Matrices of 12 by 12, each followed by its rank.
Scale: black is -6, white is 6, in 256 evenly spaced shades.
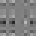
one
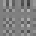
one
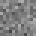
full rank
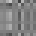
one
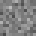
full rank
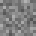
full rank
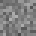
full rank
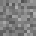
full rank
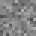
full rank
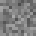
full rank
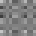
one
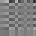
one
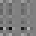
one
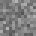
full rank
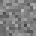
full rank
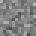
full rank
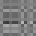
one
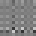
one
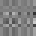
one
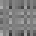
one
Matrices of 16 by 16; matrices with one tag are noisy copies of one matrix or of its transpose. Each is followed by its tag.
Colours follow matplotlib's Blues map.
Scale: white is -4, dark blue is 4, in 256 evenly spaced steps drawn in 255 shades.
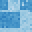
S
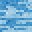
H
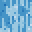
H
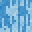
H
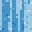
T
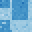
S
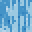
H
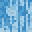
H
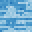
H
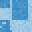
S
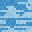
H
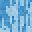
H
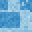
S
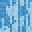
H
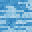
H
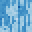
H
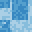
S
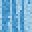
T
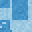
S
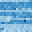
T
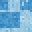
S
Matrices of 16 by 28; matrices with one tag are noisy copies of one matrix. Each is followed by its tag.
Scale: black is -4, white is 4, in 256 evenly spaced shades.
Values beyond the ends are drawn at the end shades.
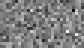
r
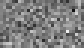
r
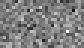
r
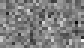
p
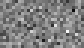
r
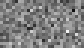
r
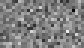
r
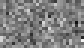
p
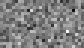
r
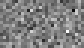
r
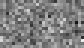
p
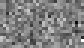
p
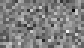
r
